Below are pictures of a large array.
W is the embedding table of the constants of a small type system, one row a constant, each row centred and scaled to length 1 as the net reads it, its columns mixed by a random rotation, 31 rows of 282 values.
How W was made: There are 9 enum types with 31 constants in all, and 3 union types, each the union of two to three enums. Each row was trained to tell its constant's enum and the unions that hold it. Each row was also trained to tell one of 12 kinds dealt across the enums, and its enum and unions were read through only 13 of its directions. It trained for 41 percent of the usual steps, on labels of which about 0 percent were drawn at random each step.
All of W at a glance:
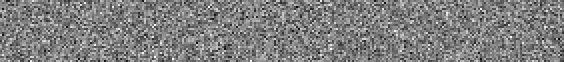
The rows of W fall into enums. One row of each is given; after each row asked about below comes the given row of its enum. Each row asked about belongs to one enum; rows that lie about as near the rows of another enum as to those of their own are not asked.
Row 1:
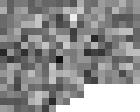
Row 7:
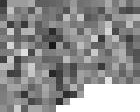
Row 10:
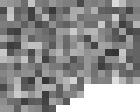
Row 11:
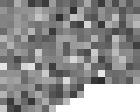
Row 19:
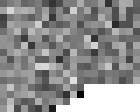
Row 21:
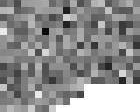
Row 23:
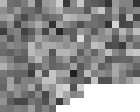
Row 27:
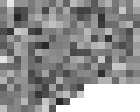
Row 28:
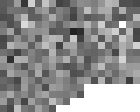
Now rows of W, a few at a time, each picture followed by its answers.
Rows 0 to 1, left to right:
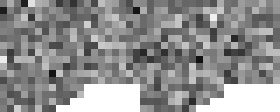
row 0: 10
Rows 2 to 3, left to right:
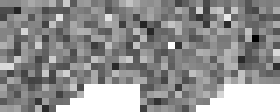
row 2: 10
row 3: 23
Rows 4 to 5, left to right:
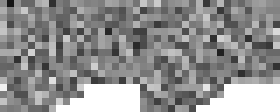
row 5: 27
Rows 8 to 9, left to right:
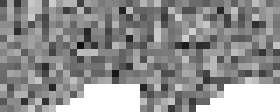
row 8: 21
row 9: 27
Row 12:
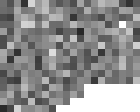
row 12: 28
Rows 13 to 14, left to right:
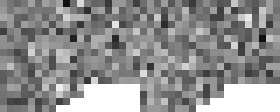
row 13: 23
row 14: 19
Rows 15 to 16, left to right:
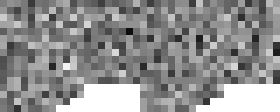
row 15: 11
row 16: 23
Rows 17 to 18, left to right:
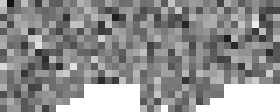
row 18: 10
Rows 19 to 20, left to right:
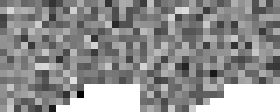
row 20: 21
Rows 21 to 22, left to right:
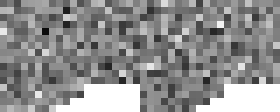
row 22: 28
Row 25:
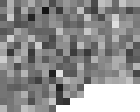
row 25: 10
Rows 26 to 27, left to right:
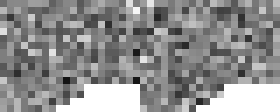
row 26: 28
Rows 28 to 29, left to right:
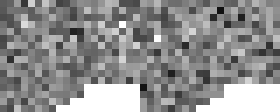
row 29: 27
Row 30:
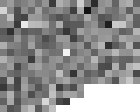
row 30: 23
